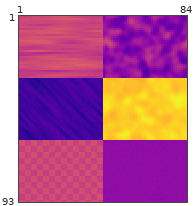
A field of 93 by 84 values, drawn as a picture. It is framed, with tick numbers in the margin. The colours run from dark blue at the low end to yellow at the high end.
The table splits into 3 rows of 2 panels. Panel 1,1: middling, streaked across, faint in contrast. Panel 1,2: low, blotchy. Panel 2,1: very low, slanting down to the right, faint in contrast. Panel 2,2: very high, blotchy, faint in contrast. Panel 3,1: middling, checkered, faint in contrast. Panel 3,2: low, flat.
